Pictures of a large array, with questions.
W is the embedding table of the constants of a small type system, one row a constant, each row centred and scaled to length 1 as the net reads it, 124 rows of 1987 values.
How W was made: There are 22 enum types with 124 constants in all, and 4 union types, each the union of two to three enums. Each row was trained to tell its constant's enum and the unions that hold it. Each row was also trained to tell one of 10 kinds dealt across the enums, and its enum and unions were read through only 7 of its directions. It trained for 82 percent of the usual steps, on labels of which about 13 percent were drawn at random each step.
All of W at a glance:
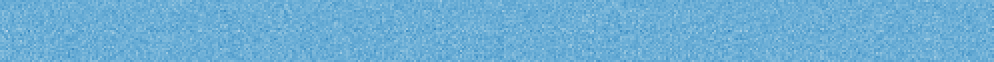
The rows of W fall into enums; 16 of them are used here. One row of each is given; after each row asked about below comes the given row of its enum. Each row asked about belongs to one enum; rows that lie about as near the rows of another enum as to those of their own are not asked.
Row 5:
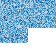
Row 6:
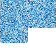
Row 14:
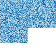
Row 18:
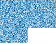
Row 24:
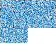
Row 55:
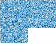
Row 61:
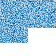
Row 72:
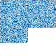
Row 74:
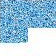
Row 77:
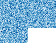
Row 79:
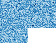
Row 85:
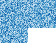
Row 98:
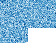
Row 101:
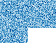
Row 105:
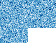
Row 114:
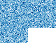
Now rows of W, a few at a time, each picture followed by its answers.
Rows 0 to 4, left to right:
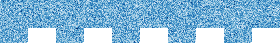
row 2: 77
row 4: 98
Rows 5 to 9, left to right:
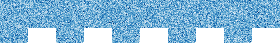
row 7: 85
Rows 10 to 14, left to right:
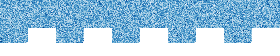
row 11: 77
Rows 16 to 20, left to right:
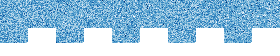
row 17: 98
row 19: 114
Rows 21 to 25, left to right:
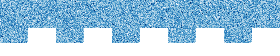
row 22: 24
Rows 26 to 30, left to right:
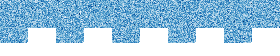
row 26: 55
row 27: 77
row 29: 105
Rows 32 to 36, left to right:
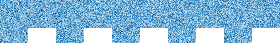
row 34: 101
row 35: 79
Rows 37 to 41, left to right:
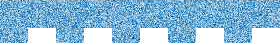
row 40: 101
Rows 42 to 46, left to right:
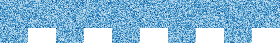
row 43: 105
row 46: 24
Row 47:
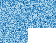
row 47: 77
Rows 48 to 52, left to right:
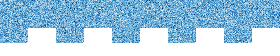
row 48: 101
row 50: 98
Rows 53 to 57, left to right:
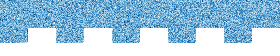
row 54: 105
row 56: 55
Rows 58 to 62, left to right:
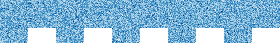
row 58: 24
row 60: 14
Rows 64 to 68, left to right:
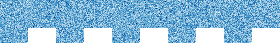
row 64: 98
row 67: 85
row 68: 101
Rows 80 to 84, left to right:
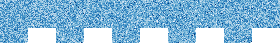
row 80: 101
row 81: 105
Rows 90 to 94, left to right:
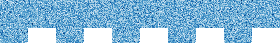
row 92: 14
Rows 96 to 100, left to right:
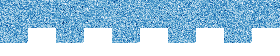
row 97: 24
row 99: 114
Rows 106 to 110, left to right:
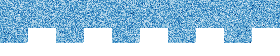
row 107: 105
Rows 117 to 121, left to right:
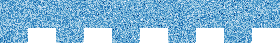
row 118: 24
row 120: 14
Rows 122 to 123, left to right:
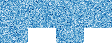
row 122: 74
